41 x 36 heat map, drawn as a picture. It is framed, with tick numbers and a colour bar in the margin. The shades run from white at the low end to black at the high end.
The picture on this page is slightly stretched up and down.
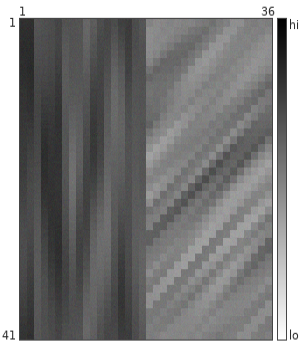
It is made of 1 by 2 panels. Panel 1,1: high, streaked downward. Panel 1,2: middling, slanting up to the right.
